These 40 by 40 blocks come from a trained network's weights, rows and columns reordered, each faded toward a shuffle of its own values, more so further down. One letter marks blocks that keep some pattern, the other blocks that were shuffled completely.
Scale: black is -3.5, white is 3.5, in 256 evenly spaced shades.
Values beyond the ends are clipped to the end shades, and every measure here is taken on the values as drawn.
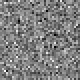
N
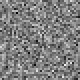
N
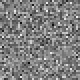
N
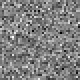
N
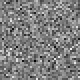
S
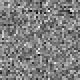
S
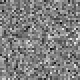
N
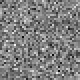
N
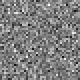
S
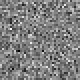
N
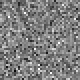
N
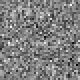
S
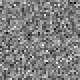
N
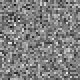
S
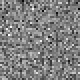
S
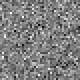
N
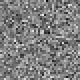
S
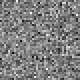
N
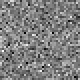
N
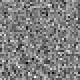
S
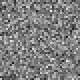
N
